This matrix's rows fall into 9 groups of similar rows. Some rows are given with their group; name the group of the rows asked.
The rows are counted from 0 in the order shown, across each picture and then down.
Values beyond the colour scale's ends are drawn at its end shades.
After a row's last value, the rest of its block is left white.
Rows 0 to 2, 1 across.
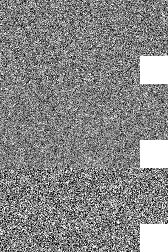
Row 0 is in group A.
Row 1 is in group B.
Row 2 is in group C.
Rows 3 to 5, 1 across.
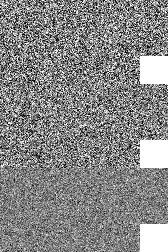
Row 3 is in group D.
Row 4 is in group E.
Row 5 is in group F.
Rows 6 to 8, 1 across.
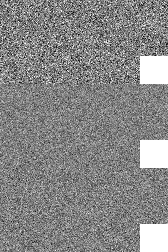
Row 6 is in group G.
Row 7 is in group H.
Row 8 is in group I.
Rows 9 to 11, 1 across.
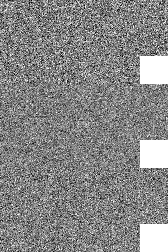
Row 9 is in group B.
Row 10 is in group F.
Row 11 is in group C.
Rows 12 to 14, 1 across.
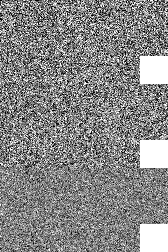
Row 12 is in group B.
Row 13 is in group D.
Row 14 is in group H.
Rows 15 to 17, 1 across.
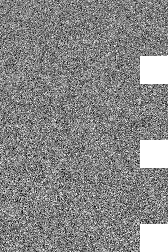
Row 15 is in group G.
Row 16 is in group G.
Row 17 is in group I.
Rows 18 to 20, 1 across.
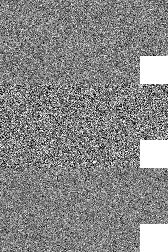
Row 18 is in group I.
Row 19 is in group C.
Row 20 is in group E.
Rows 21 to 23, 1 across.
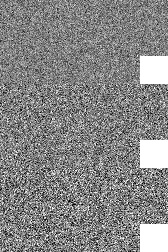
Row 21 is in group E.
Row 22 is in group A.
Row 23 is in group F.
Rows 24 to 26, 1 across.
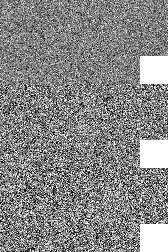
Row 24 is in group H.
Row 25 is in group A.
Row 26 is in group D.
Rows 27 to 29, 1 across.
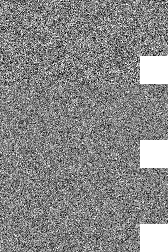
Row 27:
I
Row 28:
H
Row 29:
A
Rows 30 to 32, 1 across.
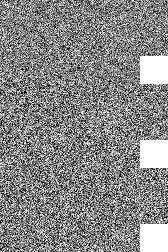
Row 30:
H
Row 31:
D
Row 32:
C
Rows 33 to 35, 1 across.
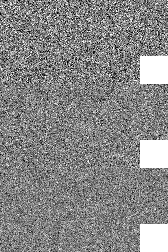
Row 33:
E
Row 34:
I
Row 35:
C
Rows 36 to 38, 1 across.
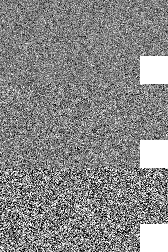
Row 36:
D
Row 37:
H
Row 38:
G
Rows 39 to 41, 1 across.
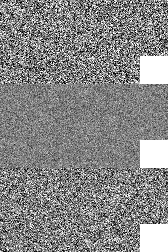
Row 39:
E
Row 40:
C
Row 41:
I
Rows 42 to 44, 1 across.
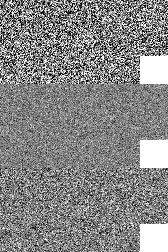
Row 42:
G
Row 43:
E
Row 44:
F
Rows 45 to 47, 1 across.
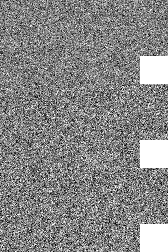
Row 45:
I
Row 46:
B
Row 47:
C
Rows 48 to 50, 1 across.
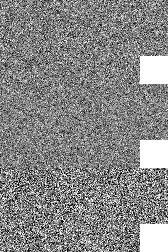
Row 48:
F
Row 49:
H
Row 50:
B
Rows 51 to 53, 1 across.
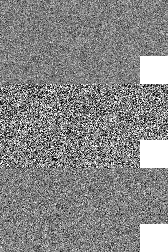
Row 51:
F
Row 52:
C
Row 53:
G
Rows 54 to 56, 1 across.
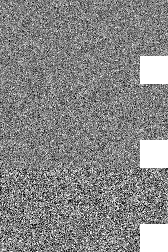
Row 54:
E
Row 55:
C
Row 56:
F
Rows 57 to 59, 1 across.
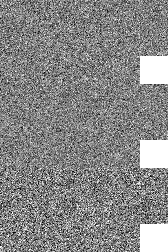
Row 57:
C
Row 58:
I
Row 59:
G
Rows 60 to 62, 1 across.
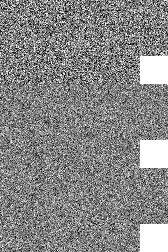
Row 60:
A
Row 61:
E
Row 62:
H
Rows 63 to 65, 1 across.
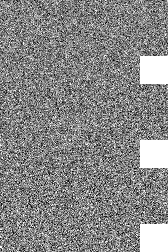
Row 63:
I
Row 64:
A
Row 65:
G
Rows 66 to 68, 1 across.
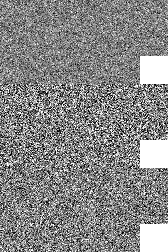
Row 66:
H
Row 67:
I
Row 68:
G
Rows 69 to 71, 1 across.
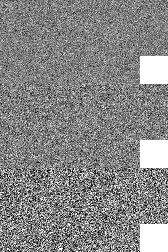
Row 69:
B
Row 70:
A
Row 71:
C
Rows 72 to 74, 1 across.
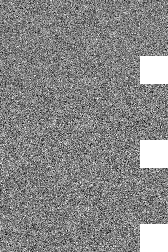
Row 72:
C
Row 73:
G
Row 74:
F
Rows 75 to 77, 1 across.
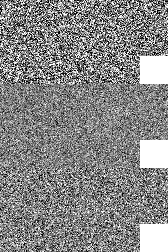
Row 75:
H
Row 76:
D
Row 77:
A
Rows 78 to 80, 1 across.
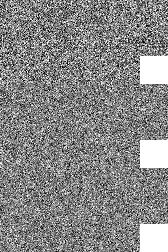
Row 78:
G
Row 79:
G
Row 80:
A
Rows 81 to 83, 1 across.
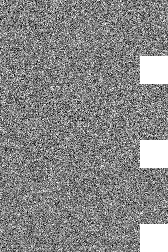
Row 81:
A
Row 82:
F
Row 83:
C
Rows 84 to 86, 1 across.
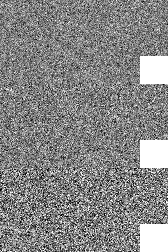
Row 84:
B
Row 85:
B
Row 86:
F
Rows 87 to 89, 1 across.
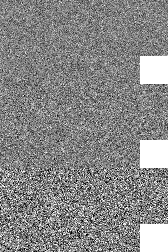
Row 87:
H
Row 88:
I
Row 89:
H
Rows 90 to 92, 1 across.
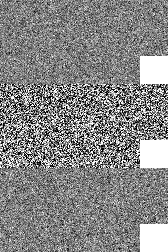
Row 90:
C
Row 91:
G
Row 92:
B
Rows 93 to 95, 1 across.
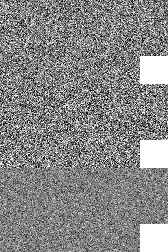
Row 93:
I
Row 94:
G
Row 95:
H
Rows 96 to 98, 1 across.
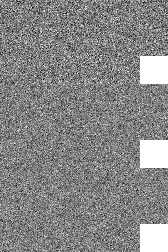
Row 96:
C
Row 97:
C
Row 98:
I
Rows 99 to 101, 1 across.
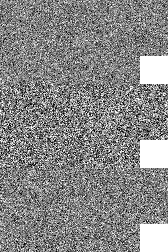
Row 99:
G
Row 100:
D
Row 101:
A
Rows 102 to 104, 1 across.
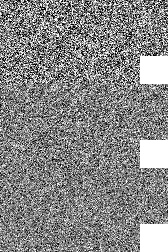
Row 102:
I
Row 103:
F
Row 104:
A
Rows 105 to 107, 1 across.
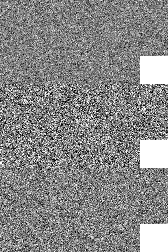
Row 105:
H
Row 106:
G
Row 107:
H
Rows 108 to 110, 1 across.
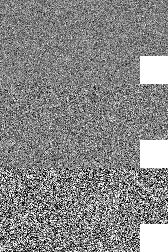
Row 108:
G
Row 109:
C
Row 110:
D
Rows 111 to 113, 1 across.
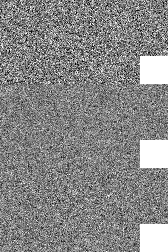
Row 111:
H
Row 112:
B
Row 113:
B
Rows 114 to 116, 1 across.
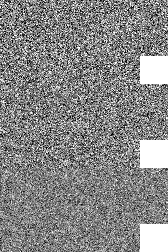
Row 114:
D
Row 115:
F
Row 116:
F
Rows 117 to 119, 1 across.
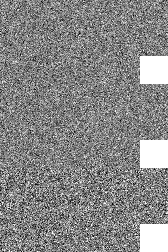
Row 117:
F
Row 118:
D
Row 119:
F
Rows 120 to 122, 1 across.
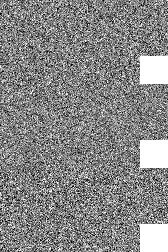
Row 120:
E
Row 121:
H
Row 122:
C
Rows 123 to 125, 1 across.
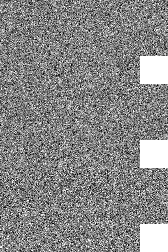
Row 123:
B
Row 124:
B
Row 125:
G
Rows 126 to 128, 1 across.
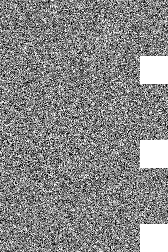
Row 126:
D
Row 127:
H
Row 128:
C
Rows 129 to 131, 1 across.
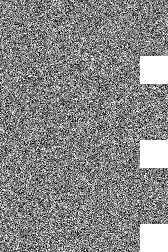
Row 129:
H
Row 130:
F
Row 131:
H
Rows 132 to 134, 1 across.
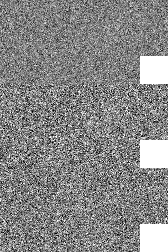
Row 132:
D
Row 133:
D
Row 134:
B
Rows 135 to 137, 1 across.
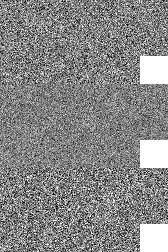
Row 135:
I
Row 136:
G
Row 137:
D
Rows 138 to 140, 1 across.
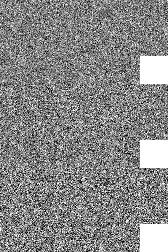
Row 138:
E
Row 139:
B
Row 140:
A
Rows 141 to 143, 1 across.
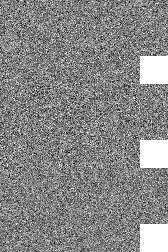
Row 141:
I
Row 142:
C
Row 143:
I
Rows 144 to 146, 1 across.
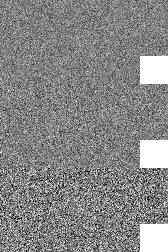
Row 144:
G
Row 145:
H
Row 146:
A
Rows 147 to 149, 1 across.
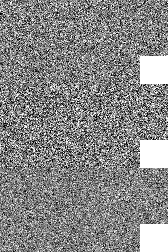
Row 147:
E
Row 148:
F
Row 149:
D
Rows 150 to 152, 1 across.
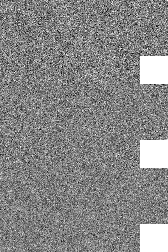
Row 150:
B
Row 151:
I
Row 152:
B
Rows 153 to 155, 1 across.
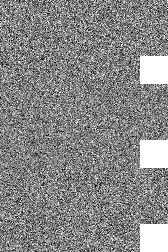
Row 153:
E
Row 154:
E
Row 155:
I
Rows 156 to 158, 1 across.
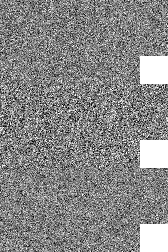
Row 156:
C
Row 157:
F
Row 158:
I
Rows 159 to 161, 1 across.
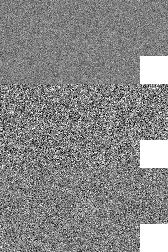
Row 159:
C
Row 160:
F
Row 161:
G
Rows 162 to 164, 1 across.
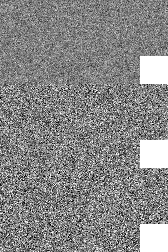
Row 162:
B
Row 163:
E
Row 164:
D
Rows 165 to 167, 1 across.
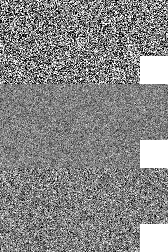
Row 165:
F
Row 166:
G
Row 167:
E
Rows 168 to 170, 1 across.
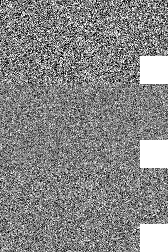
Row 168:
B
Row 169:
C
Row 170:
E
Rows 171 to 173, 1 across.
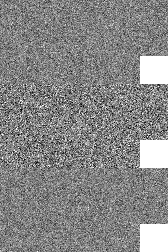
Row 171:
D
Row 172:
A
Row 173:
F
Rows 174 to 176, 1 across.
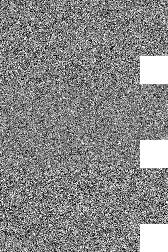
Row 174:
A
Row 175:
H
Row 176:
F
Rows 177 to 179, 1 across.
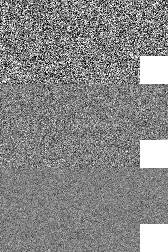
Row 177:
F
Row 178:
G
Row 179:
H
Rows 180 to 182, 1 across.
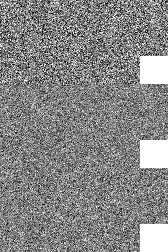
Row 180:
F
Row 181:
I
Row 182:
B
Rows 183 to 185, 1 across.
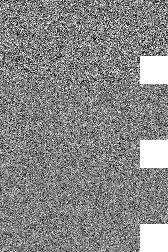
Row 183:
I
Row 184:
E
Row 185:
F
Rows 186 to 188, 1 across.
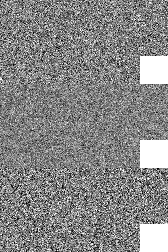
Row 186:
G
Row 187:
F
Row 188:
A
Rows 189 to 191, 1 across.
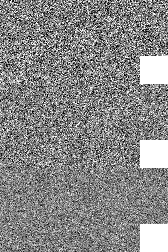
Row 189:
G
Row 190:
D
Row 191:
H
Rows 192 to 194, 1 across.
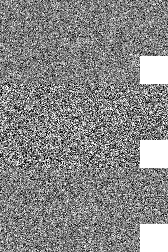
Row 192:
F
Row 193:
H
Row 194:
A
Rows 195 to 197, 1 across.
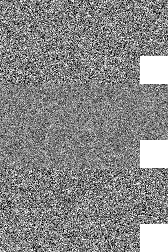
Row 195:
H
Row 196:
I
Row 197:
G
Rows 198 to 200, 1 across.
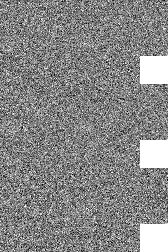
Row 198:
I
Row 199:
I
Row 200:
A
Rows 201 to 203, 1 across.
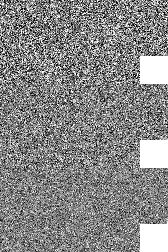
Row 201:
D
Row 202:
A
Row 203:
I
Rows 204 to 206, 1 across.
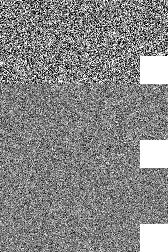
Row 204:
C
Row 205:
F
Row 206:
A
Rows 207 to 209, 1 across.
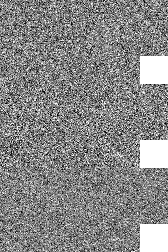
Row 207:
D
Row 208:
I
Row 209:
I
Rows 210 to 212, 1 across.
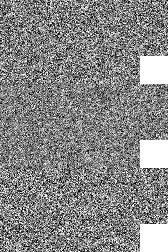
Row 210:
C
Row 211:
B
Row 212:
I
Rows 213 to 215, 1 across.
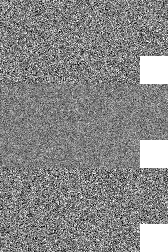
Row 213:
H
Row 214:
F
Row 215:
E
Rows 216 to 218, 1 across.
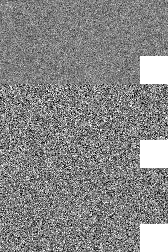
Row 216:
B
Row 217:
E
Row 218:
A
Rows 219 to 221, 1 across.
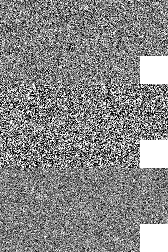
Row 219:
C
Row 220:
A
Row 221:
I
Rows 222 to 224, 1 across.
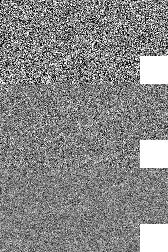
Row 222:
G
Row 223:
B
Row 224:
F
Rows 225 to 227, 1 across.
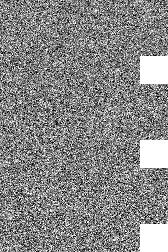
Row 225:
I
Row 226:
D
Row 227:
I
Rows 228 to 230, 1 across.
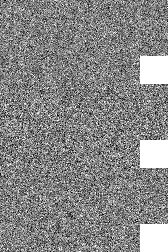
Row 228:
E
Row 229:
I
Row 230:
C
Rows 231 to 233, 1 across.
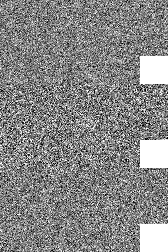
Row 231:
B
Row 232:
G
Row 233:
C
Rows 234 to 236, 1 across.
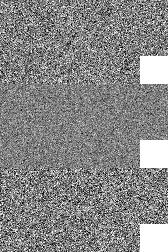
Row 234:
B
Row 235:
A
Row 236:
F
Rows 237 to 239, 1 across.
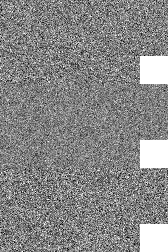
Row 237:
H
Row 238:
E
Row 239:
B
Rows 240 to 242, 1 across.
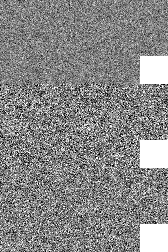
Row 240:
E
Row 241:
I
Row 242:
G
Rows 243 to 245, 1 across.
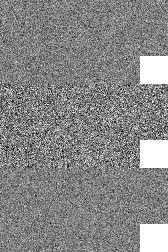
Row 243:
F
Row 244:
B
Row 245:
A
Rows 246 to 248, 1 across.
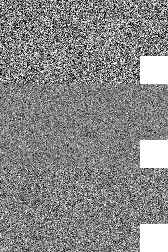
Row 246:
D
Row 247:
E
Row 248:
E
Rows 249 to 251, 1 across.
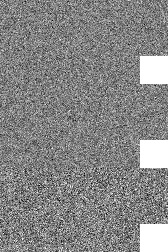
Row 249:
A
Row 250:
F
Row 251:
B
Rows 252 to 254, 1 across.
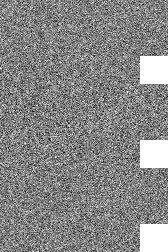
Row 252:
H
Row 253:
D
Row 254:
D
